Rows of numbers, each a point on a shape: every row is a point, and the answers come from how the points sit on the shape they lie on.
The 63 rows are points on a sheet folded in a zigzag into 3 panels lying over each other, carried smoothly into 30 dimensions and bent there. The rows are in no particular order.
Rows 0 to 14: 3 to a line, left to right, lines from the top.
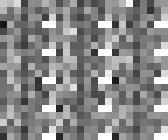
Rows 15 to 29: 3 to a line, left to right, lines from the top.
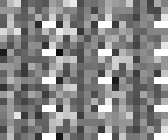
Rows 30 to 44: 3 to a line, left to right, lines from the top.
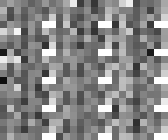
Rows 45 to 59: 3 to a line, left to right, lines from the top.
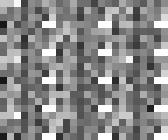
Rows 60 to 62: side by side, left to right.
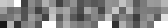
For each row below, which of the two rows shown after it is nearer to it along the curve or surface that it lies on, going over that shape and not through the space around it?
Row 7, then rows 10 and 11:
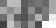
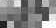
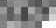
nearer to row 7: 10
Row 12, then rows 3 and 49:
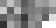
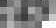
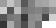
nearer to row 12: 49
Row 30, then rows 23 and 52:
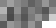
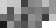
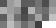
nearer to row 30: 23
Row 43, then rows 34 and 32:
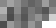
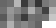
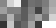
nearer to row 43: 34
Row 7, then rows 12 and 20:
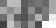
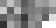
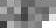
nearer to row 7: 12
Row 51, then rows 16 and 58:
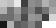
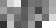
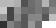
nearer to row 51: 58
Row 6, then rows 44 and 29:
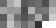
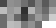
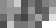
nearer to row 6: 44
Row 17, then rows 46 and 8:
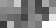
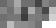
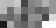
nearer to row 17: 46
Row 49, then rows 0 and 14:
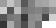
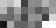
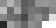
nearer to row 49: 14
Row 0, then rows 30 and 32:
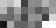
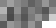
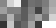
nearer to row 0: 30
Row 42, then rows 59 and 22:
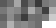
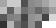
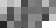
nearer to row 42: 22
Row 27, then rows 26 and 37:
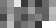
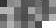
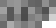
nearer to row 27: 26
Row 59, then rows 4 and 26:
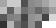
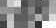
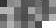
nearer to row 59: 4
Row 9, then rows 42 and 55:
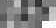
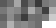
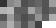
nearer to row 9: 42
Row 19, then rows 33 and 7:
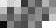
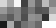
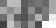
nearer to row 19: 33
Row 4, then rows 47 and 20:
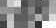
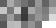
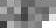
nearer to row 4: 47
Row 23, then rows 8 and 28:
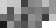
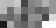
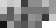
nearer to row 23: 28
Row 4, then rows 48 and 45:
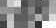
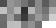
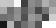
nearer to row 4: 48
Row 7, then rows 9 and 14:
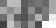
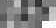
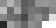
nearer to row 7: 14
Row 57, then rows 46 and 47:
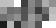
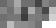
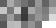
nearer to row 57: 46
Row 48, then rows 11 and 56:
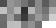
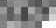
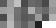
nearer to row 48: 56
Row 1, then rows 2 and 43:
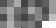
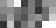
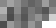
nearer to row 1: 2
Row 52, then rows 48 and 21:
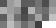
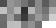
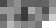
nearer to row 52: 48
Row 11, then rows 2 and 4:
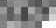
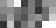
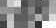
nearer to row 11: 2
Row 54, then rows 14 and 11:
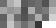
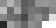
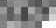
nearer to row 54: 14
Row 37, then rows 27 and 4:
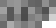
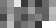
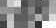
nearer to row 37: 27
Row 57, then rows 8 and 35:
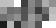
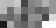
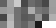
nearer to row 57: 8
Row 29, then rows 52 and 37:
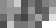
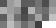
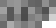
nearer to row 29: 52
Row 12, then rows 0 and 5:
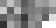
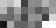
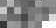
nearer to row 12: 5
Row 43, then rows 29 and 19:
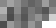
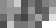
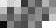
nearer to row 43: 19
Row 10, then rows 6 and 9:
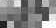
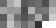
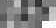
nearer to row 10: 9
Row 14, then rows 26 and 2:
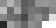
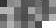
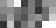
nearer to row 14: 2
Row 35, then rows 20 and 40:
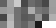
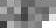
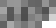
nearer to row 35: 20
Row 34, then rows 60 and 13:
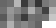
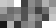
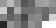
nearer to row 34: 60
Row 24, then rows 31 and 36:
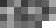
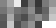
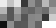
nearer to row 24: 31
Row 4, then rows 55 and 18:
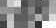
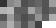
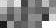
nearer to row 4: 55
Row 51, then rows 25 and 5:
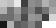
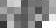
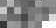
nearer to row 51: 5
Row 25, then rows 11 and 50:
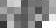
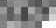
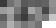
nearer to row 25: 50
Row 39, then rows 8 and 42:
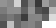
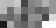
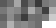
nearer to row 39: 42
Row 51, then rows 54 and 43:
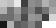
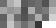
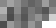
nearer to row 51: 43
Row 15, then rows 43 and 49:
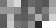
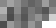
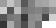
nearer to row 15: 49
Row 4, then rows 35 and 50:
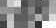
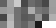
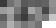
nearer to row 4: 35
